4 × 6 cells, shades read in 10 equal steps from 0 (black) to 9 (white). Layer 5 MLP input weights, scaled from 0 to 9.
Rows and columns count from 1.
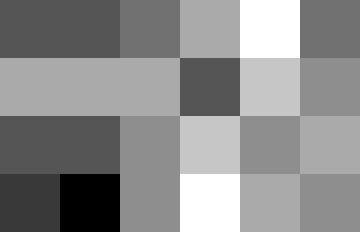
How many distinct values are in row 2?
4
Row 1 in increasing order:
3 3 4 4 6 9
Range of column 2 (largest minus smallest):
6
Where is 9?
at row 1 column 5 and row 4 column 4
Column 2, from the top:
3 6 3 0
